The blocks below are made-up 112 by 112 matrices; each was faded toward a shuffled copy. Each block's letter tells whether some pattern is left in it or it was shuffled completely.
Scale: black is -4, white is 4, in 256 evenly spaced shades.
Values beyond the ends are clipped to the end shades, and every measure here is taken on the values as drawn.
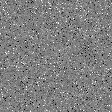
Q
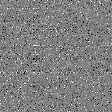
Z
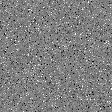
Q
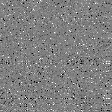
Z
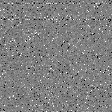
Z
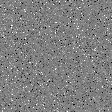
Q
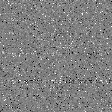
Z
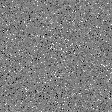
Q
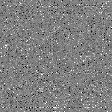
Z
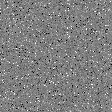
Q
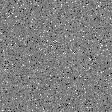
Q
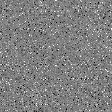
Z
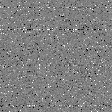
Z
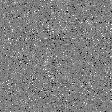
Z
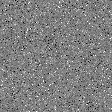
Q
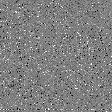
Z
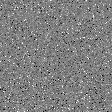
Q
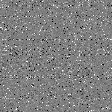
Z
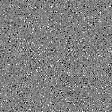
Z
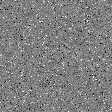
Q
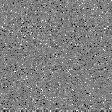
Z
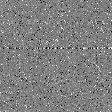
Z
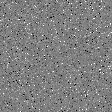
Q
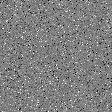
Q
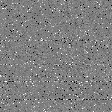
Z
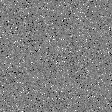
Q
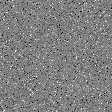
Q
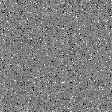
Z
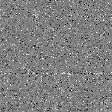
Z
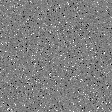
Q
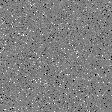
Q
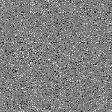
Z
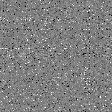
Z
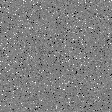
Q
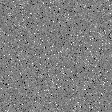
Q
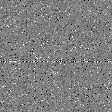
Z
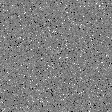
Q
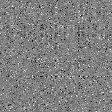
Z
